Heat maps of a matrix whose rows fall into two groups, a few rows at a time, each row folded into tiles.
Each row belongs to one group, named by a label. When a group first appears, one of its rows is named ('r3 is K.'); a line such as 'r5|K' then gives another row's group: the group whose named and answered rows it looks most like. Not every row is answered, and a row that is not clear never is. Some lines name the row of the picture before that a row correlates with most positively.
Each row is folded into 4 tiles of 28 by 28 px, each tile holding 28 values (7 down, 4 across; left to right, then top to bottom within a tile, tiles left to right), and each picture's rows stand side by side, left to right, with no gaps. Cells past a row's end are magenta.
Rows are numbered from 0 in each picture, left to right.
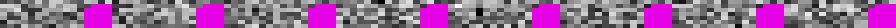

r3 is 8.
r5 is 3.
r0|3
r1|8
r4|3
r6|3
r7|3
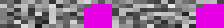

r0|3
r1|8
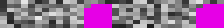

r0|8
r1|3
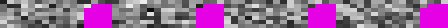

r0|8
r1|3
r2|8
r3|3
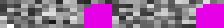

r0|8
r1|8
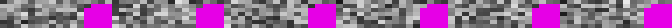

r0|3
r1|8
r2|8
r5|8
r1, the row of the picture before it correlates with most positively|0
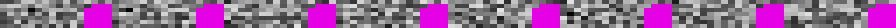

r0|3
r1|3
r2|3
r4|8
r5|8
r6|8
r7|3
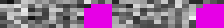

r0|3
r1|8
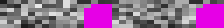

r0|8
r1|8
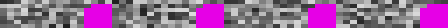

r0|3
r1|3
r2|3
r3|8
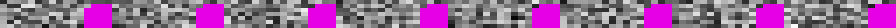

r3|8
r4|3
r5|8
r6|3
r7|8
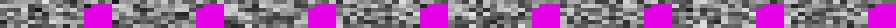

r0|3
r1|3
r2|3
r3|8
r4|3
